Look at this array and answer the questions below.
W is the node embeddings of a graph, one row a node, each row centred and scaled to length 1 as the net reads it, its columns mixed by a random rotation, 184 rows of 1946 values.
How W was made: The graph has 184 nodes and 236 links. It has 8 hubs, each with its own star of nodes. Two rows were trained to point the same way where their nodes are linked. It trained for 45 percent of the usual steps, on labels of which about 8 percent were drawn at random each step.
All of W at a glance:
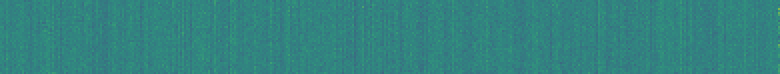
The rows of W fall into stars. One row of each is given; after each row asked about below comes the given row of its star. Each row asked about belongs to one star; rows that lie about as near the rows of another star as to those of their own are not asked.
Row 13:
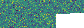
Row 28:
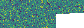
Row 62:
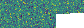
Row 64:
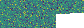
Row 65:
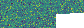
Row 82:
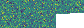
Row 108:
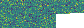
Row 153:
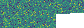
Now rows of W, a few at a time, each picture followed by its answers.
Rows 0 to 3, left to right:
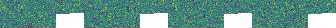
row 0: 82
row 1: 13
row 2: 153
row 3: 108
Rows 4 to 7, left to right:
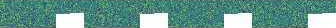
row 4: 64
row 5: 13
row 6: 153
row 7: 64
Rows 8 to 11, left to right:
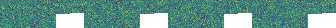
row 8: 82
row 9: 62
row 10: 28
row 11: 62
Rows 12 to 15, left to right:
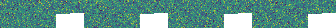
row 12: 62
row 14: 64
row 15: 65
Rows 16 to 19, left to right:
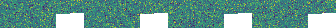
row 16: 62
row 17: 65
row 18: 82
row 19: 153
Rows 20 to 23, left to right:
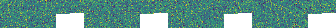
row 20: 153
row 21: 108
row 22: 65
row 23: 82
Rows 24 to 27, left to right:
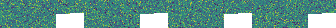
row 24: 108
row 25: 64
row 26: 13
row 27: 153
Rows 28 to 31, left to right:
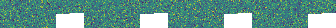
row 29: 82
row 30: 28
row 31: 28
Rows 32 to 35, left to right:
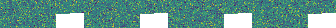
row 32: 82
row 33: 65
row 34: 108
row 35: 64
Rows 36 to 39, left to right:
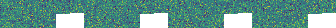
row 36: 153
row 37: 153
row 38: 28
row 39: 108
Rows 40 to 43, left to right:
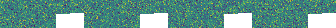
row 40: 82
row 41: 82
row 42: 62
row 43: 108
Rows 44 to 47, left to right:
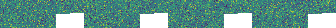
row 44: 153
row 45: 153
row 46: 28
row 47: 62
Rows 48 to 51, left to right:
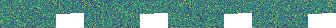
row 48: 64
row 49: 62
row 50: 108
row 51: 13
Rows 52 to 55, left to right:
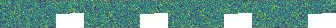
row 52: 62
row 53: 108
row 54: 153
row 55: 82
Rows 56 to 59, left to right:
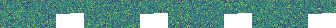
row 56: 65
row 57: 153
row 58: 82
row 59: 64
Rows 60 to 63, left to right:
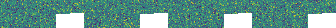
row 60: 108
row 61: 28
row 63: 62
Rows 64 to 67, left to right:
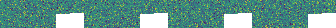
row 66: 65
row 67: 28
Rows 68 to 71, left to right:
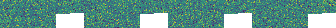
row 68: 28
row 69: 65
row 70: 153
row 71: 82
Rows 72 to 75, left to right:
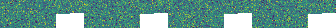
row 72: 65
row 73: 62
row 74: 64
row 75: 13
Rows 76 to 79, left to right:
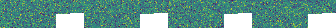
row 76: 82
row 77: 28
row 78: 62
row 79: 62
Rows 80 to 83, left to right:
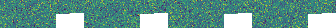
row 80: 82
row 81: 13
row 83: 28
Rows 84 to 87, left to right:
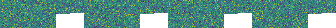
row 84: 28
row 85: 62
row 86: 64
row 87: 28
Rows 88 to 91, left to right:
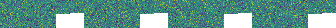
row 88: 62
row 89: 82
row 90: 64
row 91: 62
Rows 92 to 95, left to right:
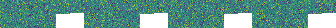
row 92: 13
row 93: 13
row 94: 28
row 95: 28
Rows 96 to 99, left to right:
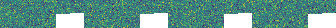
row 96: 64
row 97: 153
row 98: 153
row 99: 28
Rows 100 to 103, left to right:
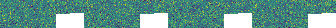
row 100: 28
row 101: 153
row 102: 62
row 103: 82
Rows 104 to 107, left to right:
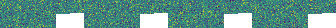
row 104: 153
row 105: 13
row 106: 62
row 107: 82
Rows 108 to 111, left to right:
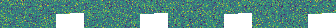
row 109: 13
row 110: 62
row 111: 108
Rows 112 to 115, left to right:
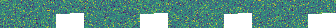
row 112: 65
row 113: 108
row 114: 28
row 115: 108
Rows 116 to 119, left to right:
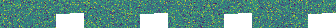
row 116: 65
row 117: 153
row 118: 108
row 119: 82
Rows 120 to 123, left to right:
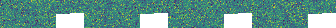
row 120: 64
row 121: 65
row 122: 64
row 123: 62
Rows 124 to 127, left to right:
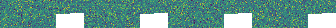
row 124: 13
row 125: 65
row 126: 65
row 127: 28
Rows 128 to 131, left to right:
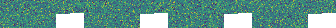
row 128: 13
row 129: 153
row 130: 62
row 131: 28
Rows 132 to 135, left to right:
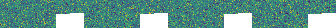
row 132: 65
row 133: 62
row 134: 13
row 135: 82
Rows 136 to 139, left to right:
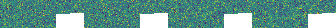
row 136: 153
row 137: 13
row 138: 65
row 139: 64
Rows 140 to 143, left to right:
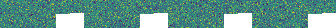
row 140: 13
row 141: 64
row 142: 28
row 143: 62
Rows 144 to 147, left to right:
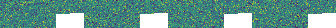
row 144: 13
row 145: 108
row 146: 13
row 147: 64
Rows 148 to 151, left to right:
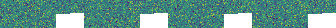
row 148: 153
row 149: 65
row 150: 153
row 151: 62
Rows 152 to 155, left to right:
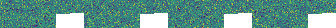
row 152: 64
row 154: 153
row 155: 153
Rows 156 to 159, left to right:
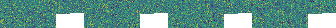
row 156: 64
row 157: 13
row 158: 65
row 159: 65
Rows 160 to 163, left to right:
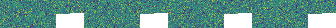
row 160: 65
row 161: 64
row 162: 64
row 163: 13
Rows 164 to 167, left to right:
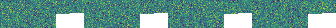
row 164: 64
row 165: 13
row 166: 62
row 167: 65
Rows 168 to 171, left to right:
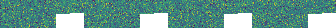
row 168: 65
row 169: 153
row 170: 82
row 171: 108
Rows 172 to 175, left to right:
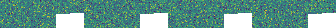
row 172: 62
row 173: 82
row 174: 64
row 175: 82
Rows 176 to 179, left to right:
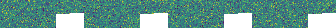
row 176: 28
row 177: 108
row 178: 153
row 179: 62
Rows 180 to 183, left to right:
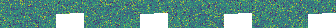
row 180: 108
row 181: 108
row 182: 62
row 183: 28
